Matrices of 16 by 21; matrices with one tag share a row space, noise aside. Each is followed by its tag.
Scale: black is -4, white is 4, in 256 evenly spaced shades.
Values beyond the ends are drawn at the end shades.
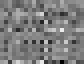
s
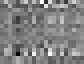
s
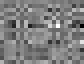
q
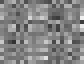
q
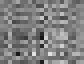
s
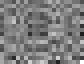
q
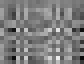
q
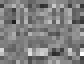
q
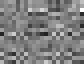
q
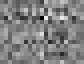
s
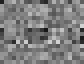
q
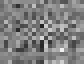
s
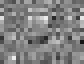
q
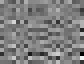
q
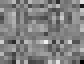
q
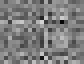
s
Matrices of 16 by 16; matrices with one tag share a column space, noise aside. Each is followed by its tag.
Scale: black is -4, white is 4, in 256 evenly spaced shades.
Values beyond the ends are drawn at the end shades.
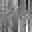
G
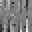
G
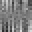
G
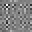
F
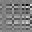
F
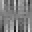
G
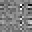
F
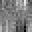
G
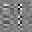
F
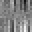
G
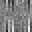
G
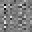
F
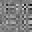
F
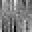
G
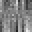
G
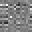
F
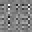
F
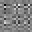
F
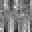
G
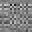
F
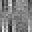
G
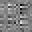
F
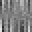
G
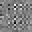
F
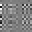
F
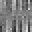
G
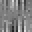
G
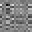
F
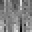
G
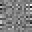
F
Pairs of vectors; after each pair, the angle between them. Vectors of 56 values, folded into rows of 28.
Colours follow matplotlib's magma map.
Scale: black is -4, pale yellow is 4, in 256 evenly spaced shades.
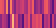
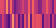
nearly parallel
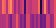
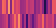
orthogonal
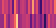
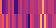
partly opposed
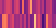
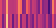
orthogonal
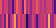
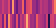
nearly opposite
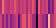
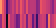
partly aligned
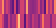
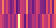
nearly parallel
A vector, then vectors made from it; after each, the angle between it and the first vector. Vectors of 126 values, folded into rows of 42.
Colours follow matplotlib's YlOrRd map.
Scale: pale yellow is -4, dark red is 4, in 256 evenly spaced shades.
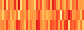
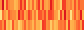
partly opposed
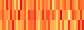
nearly opposite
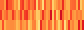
partly opposed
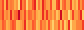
nearly opposite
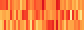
orthogonal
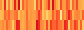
nearly parallel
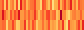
nearly opposite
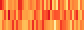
orthogonal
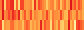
partly opposed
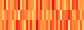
nearly parallel
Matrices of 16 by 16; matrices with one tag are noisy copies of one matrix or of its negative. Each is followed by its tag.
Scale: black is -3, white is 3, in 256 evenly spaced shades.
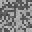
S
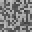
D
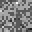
S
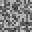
D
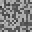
D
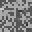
S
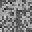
S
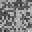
S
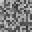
D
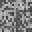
S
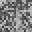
S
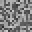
D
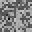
S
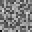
D
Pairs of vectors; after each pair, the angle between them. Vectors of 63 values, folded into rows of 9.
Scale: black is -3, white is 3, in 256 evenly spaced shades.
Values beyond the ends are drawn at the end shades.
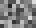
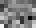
partly opposed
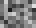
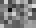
nearly parallel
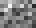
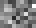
orthogonal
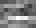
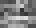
nearly parallel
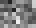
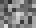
partly aligned
